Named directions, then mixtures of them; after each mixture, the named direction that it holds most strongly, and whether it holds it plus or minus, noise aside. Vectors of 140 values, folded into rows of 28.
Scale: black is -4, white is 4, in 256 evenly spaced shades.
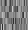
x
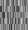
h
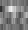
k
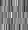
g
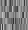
x, plus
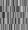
h, plus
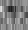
k, minus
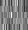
g, plus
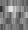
k, plus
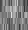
g, plus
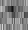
k, minus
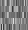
x, minus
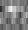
k, plus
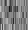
x, plus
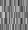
h, minus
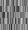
h, plus
